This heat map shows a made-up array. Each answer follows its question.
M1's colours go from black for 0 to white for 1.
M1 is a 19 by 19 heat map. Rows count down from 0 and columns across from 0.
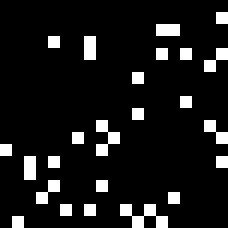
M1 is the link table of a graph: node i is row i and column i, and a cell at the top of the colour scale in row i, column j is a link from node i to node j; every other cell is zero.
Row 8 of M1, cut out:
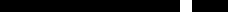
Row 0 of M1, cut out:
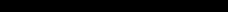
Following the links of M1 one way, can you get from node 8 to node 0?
no
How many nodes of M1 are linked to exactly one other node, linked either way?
5
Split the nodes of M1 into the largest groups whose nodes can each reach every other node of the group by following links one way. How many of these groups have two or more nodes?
2
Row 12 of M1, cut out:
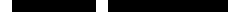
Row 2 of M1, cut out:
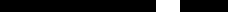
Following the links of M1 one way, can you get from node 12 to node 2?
yes
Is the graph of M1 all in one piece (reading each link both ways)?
yes
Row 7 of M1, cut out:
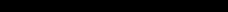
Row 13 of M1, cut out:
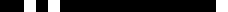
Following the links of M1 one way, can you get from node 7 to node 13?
no
